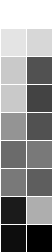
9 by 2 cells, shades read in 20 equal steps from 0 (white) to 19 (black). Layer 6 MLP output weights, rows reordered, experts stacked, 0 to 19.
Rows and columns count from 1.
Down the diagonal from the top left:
0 3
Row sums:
0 5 17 18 21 21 22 23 37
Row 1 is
0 0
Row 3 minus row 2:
2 10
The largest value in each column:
18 19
